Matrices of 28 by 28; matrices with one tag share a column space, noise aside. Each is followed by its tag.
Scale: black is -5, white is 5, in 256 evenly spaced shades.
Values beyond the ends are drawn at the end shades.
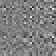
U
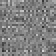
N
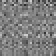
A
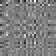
A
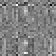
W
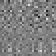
N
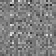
A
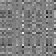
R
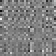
N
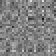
N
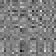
N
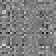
R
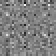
A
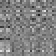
N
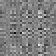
R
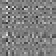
U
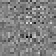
U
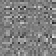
U
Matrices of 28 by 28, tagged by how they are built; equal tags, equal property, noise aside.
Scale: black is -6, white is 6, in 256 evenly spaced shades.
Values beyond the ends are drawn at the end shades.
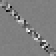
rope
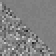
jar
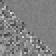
jar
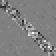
rope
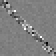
rope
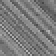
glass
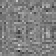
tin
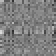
tin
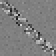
rope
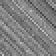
glass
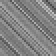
glass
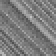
glass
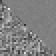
jar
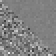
jar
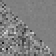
jar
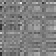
tin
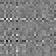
tin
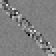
rope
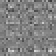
tin
